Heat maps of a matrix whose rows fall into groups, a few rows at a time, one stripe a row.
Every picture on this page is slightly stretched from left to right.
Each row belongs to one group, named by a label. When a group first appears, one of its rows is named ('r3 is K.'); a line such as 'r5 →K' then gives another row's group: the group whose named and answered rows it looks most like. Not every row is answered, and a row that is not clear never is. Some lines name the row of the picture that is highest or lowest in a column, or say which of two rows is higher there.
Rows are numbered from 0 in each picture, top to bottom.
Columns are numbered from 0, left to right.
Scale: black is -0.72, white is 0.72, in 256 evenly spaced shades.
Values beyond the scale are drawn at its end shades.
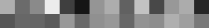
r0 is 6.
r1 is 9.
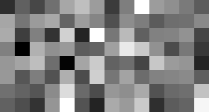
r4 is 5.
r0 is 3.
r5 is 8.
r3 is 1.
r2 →8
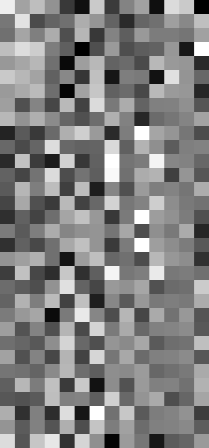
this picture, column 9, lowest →8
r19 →9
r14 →9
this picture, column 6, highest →29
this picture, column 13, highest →3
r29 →8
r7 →8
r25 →8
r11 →9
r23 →8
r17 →3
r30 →8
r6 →5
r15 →3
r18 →5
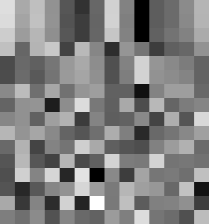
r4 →3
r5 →3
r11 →9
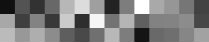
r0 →3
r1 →8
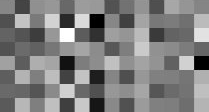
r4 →6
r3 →3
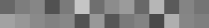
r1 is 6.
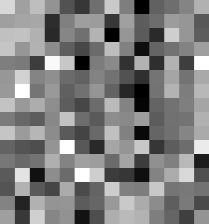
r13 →9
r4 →6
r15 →1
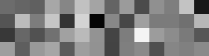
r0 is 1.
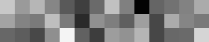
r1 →6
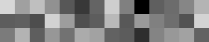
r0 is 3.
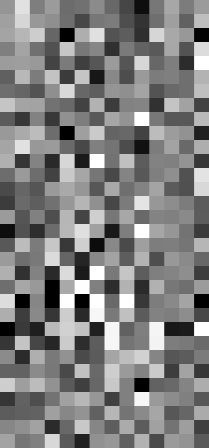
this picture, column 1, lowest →21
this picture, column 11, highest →7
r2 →5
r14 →3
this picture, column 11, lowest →23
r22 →8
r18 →6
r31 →6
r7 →6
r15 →8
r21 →8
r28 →3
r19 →8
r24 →9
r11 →8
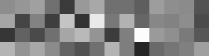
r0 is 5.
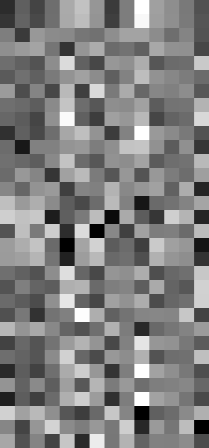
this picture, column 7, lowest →15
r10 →1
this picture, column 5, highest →22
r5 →3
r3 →5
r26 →3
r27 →8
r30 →1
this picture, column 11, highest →15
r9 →3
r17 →5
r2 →1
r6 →8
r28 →3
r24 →3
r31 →8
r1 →3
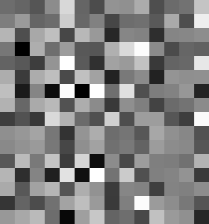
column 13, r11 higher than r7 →Yes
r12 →8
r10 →5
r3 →1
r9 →5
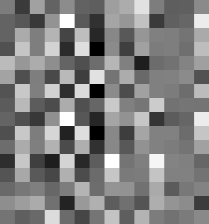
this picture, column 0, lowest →11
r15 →6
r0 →1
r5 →8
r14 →5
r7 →9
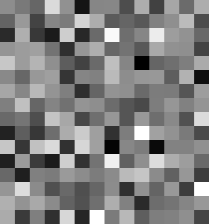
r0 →6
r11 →9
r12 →1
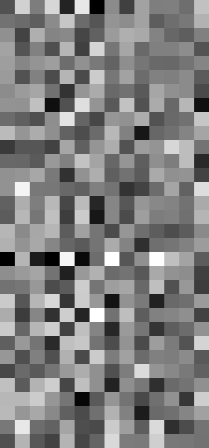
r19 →5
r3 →8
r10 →9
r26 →3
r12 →5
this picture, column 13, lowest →7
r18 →9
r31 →9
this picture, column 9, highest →26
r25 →8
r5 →8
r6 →5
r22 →8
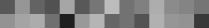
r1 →5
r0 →9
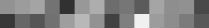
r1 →3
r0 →5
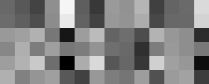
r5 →6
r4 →5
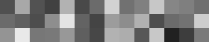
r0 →9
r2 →9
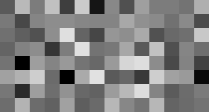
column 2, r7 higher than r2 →Yes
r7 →9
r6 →1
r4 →1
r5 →5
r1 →1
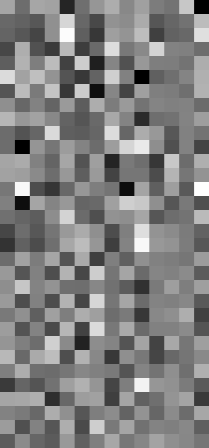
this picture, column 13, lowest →0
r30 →8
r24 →6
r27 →3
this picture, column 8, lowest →13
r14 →1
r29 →6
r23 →8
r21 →8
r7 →8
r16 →3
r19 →8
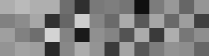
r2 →6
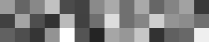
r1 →9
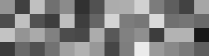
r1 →9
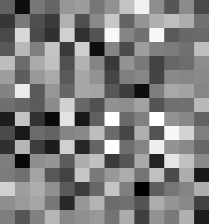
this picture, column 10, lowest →11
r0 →1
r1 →9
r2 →9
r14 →5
